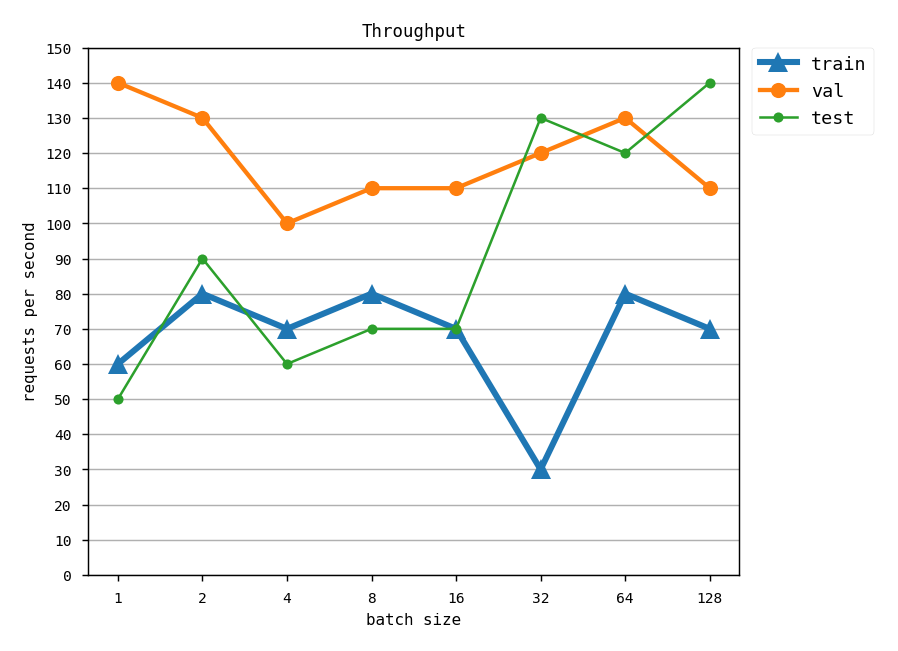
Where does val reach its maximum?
1
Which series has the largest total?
val
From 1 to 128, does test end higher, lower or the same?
higher
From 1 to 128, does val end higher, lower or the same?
lower
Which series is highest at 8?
val
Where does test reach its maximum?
128
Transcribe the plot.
Title: Throughput
x-axis: batch size, ticks 1 2 4 8 16 32 64 128
y-axis: requests per second, ticks 0 10 20 30 40 50 60 70 80 90 100 110 120 130 140 150
Legend: train, val, test
Values:
train: 60 80 70 80 70 30 80 70
val: 140 130 100 110 110 120 130 110
test: 50 90 60 70 70 130 120 140
